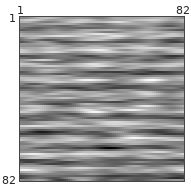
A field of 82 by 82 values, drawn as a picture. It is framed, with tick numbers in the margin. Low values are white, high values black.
The histogram is bell-shaped. Horizontal stripes repeat 11 times down the table. Streaks run across, left to right.
